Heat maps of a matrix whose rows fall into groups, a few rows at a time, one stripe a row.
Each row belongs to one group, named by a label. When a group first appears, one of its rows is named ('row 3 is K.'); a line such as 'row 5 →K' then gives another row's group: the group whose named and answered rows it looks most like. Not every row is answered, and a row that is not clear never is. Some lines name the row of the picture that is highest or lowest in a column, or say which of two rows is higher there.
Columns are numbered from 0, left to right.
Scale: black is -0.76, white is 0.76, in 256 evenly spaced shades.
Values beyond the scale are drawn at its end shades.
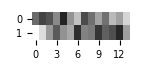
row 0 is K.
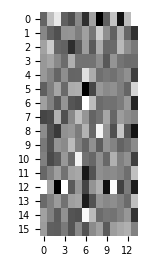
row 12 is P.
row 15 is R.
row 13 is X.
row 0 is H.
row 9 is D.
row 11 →X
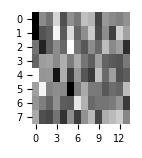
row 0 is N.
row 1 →N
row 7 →R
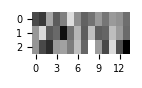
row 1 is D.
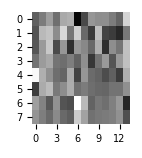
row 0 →X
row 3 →H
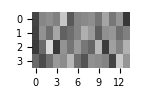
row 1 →N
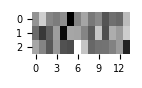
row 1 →K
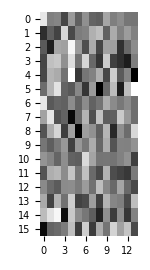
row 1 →N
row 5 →H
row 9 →K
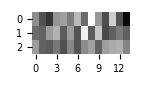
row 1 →K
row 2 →R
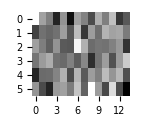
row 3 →H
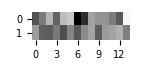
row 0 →X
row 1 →R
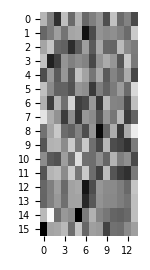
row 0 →P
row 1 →X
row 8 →H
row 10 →P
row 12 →X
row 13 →X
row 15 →N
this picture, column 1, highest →14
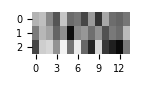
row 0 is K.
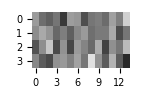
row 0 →K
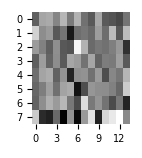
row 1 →D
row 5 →X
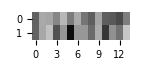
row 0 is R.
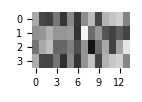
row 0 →R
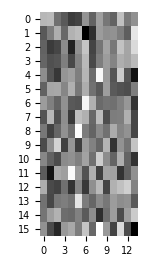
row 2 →K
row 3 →K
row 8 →P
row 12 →R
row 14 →H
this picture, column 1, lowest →11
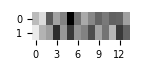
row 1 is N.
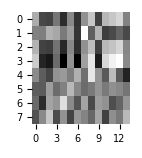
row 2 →R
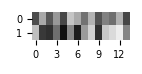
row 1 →R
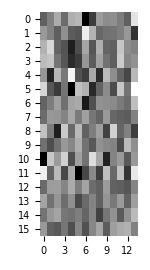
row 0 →X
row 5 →K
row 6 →X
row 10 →N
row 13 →D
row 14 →H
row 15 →R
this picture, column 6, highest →1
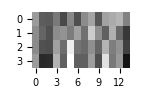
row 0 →R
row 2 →P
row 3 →P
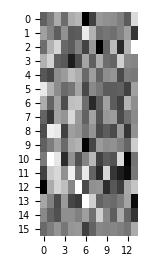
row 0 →X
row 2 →H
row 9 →X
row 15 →X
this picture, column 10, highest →2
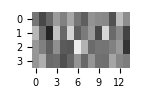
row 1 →P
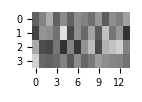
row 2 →R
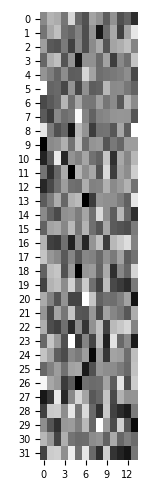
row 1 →H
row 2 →R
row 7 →P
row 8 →K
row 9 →N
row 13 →X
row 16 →R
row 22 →R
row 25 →X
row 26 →D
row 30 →P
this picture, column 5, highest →7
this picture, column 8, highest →29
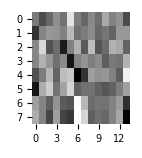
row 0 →P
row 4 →X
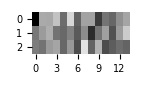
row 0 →N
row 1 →H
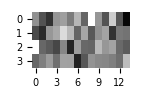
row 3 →X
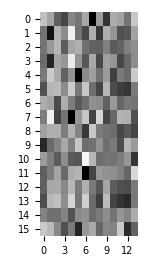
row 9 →N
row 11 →X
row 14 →K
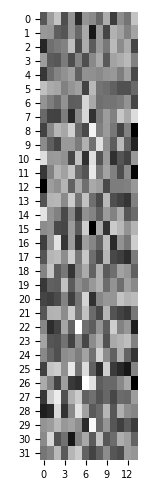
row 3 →R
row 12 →N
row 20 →K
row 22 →P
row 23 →R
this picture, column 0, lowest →12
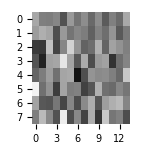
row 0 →K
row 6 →R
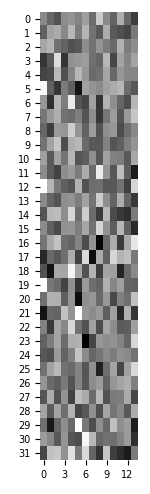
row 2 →D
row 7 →H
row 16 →H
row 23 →X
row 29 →P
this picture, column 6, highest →30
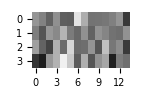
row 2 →P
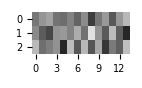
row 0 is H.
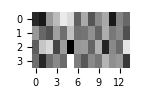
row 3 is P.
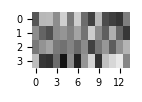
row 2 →H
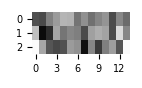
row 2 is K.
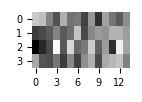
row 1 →K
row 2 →N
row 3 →R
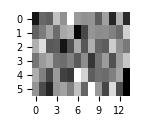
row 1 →X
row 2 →D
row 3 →H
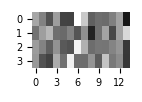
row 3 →P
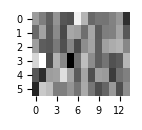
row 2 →R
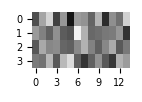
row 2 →N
